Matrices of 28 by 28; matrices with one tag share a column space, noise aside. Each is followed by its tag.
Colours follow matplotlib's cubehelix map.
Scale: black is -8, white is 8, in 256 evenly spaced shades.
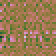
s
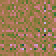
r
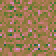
r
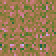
r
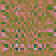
r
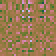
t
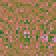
s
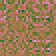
t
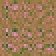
r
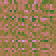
t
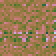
s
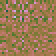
t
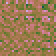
t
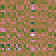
r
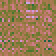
t
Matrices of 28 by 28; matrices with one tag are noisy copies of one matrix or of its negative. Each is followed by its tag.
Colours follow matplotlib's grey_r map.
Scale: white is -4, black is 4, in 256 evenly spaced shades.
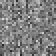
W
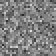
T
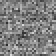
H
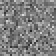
T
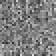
W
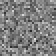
T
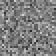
T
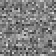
H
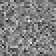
T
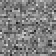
H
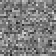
H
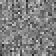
W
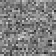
H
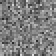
W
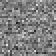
H
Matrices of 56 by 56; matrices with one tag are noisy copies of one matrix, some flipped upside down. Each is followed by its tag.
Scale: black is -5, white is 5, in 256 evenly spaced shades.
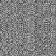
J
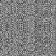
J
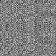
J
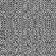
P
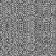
J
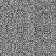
J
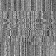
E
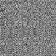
P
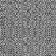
P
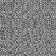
P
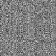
J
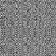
P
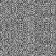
J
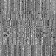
E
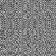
P
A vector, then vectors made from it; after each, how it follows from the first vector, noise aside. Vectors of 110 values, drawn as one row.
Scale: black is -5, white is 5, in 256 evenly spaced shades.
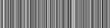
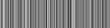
copied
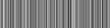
copied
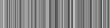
sign-scrambled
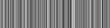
copied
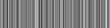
reversed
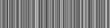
reversed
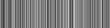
sign-scrambled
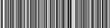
scaled up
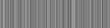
shrunk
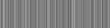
shrunk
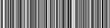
scaled up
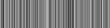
sign-scrambled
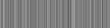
shrunk
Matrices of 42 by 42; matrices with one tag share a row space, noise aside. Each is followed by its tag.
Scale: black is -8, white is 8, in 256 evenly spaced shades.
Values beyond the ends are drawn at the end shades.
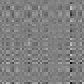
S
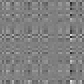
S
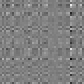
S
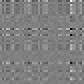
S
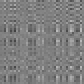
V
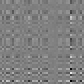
S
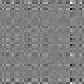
S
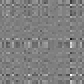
S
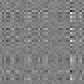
S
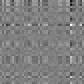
S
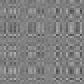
V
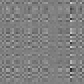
S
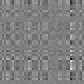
S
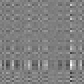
S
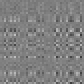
V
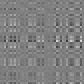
V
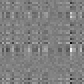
S
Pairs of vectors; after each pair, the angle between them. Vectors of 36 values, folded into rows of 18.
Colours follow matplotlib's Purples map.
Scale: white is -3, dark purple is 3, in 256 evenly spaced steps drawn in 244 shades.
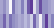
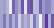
nearly parallel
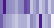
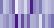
partly opposed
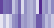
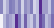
partly aligned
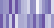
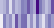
nearly opposite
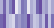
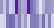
nearly opposite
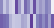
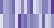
partly opposed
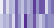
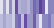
nearly parallel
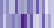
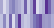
partly opposed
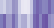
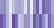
partly aligned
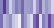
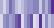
nearly opposite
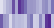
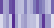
orthogonal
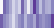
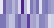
partly aligned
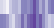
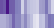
nearly opposite
